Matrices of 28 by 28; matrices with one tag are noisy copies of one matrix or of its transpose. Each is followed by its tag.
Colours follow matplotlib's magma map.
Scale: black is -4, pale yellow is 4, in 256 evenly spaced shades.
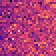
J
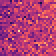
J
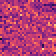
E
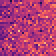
J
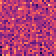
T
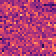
E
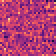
T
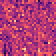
E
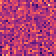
T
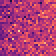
J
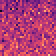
J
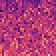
J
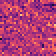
E
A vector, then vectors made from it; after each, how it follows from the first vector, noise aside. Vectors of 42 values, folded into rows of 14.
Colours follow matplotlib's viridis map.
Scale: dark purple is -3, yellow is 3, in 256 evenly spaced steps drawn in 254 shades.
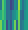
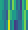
reversed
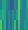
shrunk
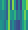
reversed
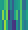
wrapped around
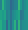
shrunk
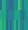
shrunk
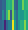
wrapped around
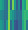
reversed
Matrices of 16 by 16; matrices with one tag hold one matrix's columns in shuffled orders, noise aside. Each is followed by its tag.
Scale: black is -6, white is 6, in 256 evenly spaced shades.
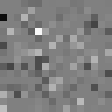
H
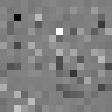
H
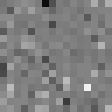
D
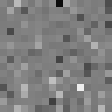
D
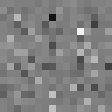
H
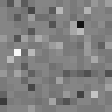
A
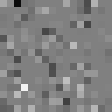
D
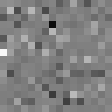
A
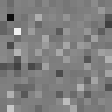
H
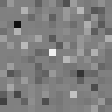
A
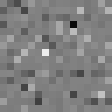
A
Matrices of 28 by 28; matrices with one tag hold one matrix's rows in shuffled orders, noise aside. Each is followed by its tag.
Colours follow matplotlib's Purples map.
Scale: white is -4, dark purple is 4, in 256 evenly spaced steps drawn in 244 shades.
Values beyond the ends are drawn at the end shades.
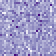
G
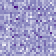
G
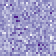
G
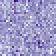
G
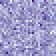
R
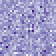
R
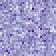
R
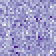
G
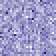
R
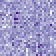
G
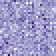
R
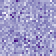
G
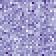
R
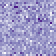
G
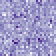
G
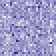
G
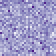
R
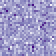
R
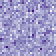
R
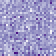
G
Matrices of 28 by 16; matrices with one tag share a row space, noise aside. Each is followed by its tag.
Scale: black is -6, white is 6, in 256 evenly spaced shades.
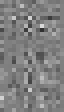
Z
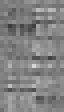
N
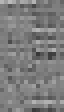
N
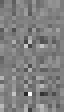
Z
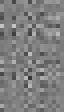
Z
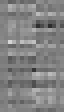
N
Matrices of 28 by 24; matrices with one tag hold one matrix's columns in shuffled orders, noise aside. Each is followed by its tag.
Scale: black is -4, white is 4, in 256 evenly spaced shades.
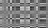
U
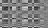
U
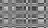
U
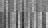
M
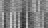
M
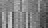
M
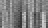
M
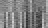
M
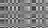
U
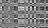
U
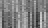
M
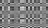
U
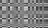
U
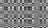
U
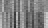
M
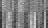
M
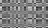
U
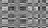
U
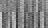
M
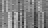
M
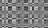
U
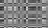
U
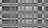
U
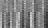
M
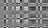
U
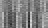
M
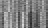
M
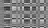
U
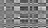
U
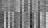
M
